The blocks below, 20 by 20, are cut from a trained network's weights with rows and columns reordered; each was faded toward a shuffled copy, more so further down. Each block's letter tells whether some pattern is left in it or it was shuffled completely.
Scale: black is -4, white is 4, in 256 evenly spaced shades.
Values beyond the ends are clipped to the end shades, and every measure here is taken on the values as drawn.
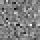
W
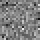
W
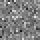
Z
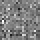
W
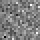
Z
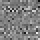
W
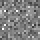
W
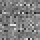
W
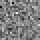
Z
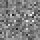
W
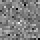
Z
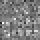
W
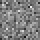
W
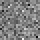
Z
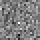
Z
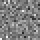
Z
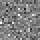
Z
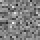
W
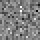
Z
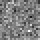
Z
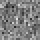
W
